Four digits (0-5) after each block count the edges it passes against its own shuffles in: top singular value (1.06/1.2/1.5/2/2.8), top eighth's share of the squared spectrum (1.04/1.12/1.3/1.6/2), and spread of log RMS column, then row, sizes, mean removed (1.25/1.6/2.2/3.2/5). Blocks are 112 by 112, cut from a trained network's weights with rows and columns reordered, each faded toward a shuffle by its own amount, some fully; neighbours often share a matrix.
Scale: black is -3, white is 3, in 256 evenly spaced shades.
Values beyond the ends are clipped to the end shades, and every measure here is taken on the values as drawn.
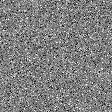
0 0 0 0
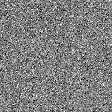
2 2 1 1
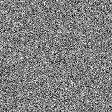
3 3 0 1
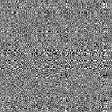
4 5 3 4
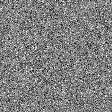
2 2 0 0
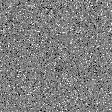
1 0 0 0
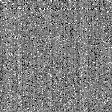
3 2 0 2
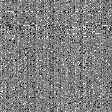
3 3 0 3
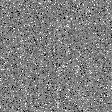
0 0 0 0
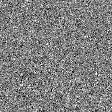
2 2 0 1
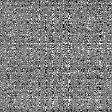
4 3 4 1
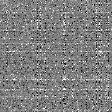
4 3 3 1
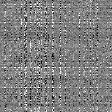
4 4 4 1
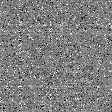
2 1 1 0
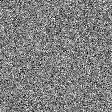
0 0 0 0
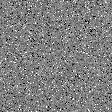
0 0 0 0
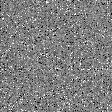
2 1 0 1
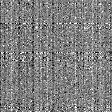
4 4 2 3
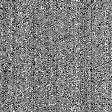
3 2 0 2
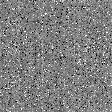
1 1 0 1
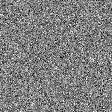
2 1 0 0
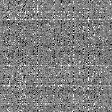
3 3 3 1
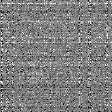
4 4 4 2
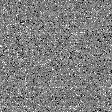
1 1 1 0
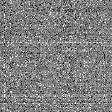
3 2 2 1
